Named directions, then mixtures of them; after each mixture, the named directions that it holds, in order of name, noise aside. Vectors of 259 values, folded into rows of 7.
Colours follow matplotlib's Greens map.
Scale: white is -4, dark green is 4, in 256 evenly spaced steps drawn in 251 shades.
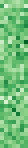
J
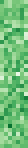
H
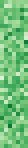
H, J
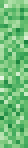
H, J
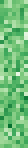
H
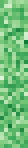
H, J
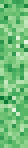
J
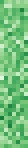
H, J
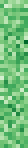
H, J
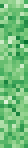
J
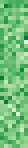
H, J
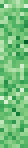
J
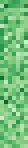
H, J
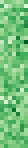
J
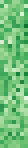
H, J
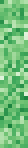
H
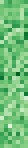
H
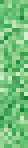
H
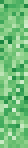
H, J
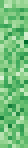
H, J
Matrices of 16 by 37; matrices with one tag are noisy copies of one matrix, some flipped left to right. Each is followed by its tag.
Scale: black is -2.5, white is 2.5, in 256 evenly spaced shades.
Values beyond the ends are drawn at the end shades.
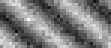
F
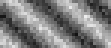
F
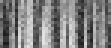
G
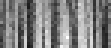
G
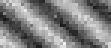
F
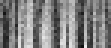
G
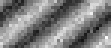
F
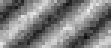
F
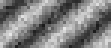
F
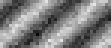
F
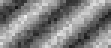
F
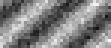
F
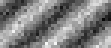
F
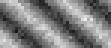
F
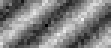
F
